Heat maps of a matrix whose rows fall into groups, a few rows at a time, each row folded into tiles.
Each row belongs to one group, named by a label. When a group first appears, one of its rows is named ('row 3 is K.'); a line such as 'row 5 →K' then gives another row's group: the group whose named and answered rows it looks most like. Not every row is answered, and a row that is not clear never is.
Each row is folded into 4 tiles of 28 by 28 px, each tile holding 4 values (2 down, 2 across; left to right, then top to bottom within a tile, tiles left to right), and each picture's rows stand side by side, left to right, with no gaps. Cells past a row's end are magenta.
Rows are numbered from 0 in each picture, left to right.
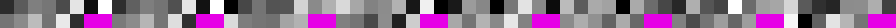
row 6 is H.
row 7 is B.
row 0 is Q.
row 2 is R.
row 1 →Q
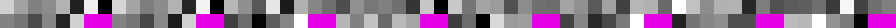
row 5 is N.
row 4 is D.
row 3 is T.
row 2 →N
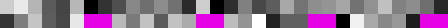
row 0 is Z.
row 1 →T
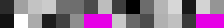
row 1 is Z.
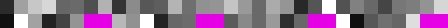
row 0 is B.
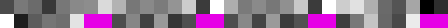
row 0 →R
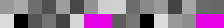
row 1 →D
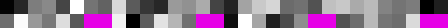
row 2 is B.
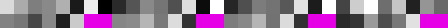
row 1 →Q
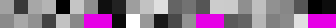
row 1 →B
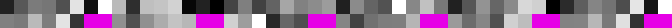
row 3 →H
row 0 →Q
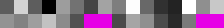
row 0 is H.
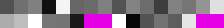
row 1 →R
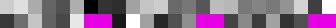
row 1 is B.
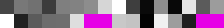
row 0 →R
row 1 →D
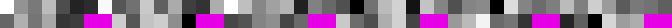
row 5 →D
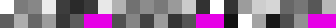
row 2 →B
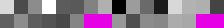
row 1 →H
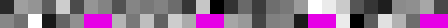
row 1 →T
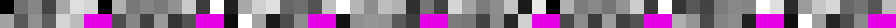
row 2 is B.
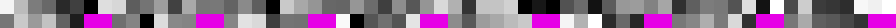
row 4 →Z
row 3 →R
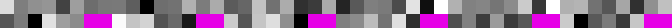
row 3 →Q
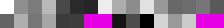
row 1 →D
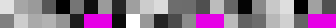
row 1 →B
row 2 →Z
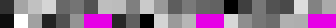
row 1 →D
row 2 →R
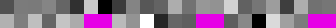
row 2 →D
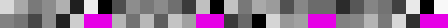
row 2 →D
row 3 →Q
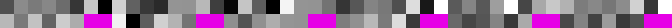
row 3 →Q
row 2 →H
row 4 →H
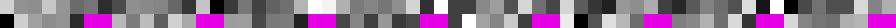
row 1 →T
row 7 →R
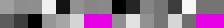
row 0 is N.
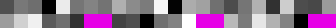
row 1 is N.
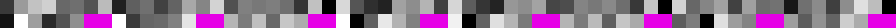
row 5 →T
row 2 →T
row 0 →B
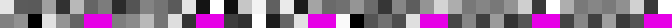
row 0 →D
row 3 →R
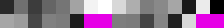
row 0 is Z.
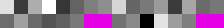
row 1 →D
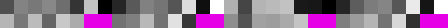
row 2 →Z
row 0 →T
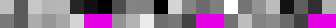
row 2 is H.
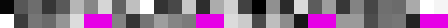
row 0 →R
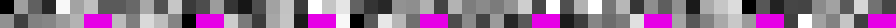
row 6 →Z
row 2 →Z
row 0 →H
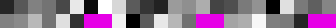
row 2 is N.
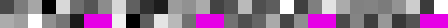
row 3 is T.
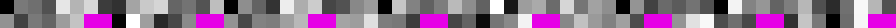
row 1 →B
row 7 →N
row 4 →N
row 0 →H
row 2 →H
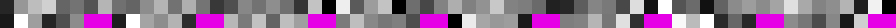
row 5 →Q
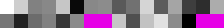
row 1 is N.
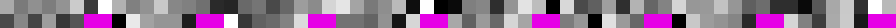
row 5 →D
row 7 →Z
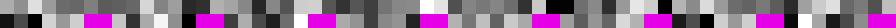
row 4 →T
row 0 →D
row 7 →B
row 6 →D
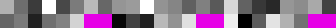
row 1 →D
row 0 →N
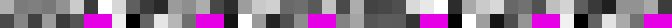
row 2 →B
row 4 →B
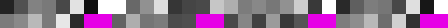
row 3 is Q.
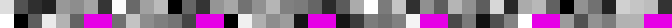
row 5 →H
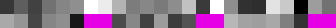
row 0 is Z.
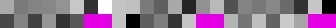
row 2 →T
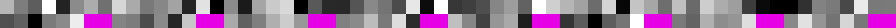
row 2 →Z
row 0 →N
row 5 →N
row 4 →Z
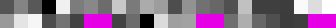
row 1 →D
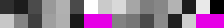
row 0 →Z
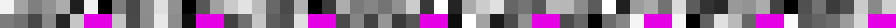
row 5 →N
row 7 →R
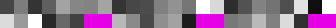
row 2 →Q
